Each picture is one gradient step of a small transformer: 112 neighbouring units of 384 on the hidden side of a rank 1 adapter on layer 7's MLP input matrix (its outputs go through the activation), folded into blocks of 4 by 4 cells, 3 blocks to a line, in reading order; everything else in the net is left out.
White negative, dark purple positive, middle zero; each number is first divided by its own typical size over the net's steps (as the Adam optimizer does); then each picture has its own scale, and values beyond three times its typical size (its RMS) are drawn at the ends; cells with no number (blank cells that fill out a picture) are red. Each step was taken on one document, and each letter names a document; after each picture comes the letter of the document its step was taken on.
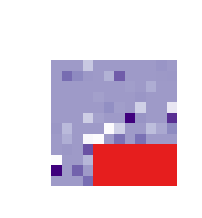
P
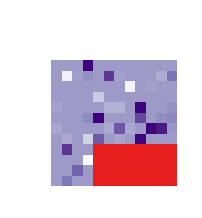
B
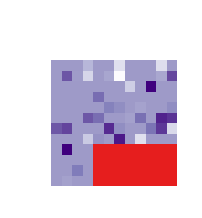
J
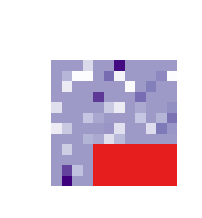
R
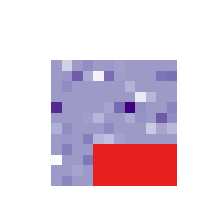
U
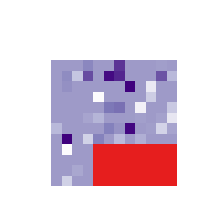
J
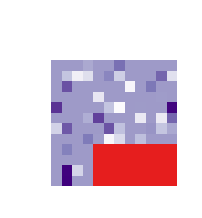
R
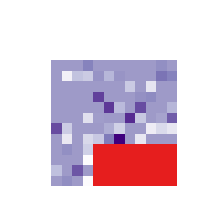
P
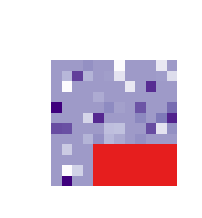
R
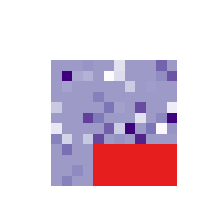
J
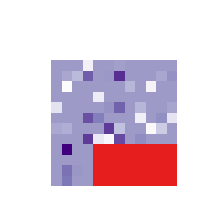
R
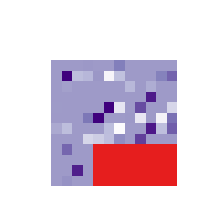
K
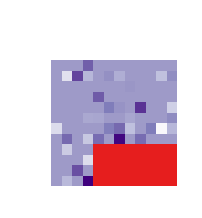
B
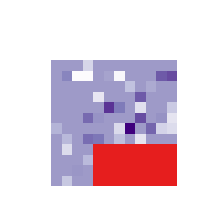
B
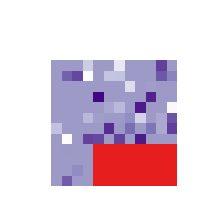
J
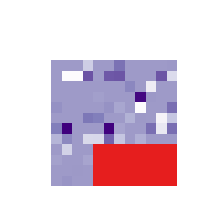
U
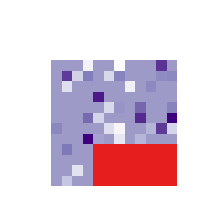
J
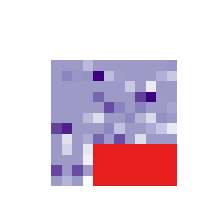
P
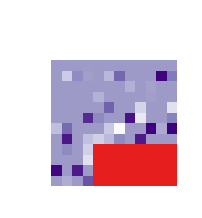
P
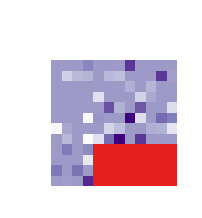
P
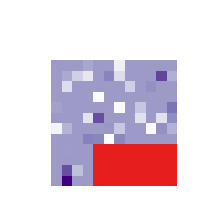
R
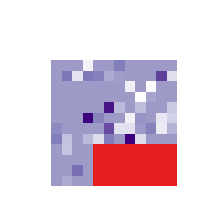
K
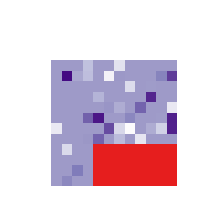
J
